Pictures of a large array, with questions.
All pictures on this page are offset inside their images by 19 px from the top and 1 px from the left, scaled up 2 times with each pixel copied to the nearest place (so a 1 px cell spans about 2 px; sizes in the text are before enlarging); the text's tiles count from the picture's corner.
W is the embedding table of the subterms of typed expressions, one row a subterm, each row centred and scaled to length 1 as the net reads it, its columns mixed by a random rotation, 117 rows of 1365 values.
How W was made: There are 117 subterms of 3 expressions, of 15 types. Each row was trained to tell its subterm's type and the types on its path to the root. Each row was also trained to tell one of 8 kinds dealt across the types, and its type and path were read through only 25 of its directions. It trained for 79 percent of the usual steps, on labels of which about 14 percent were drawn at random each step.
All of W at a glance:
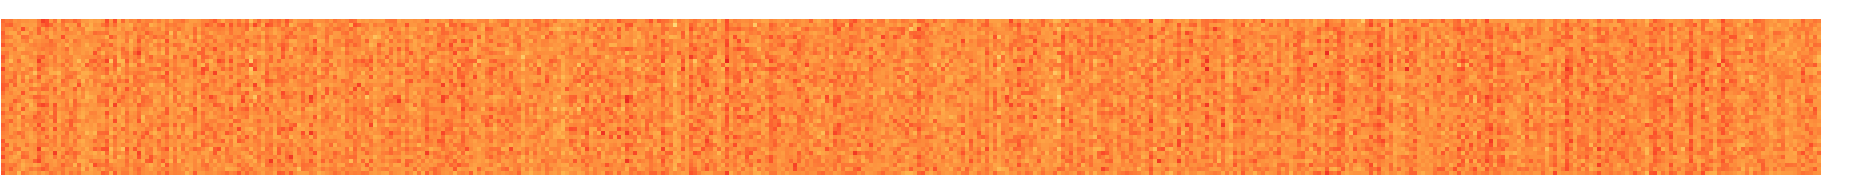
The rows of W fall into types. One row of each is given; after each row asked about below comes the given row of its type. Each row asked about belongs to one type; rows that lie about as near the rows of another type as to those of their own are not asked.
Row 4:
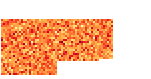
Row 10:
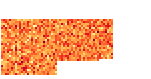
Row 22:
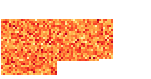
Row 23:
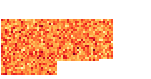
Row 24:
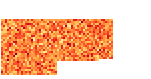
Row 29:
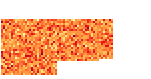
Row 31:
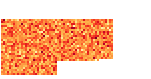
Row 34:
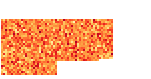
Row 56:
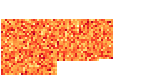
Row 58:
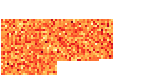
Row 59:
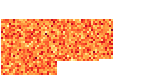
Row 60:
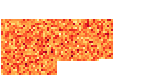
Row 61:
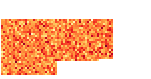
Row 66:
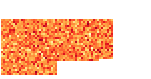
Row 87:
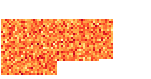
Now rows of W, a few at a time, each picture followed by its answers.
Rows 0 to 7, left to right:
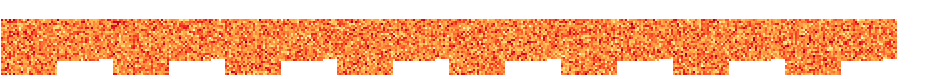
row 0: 58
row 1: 22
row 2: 34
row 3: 60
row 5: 31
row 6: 87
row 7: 4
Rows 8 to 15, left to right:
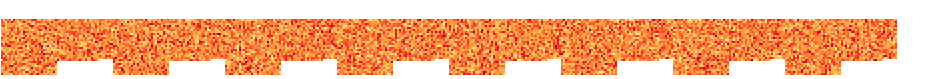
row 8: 58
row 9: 61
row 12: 59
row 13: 31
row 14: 87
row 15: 60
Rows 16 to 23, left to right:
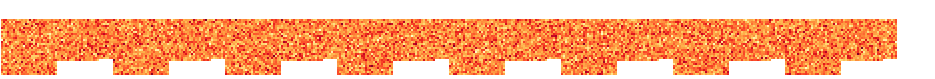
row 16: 61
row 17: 4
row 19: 87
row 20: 60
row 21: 4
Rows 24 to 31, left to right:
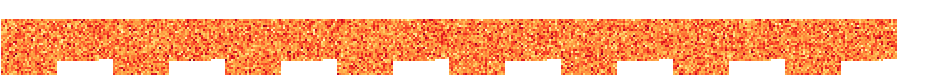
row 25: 29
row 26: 4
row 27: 29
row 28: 31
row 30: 61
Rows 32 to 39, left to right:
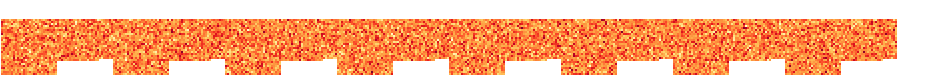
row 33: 66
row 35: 24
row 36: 10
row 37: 87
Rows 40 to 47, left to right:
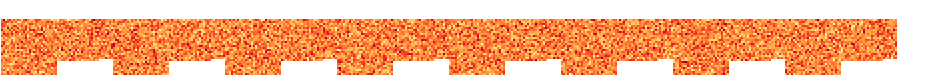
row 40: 31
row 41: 58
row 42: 87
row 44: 66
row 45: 87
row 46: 31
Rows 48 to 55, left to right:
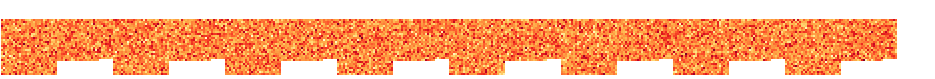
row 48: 4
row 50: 31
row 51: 60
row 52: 10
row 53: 29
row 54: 87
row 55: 58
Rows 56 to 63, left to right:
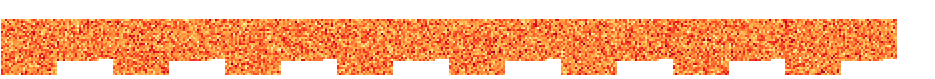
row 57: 22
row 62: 22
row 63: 23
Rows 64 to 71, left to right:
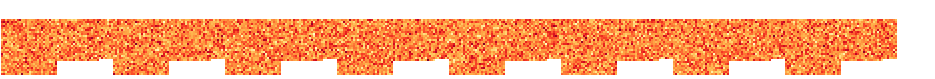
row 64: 22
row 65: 4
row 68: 4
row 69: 60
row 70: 66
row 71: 61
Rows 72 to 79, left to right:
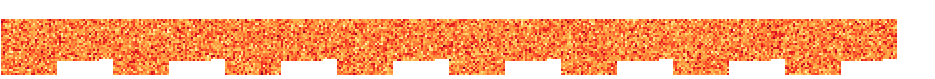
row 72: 23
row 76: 4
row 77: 56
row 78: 66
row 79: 66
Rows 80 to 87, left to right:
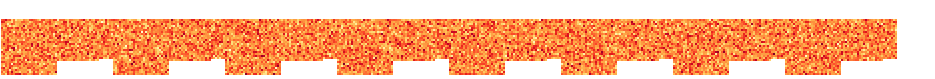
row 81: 23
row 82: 56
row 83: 58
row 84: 61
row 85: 58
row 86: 60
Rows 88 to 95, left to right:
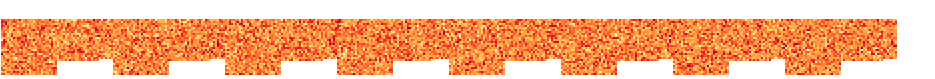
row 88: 22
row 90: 29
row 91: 31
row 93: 66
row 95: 10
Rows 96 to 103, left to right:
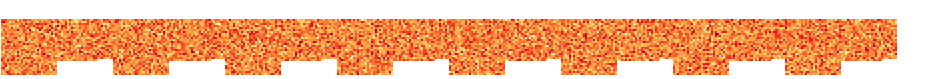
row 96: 61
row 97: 61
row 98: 34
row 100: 34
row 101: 60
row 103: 34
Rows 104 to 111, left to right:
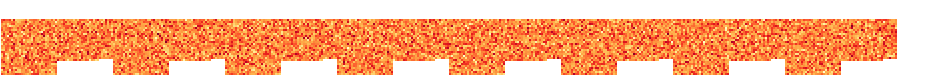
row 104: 87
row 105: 59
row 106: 60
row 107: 34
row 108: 58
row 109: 31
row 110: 61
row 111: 66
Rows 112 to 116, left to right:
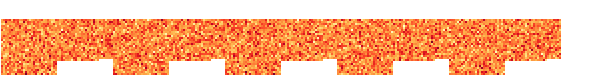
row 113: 29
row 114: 56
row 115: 56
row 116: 34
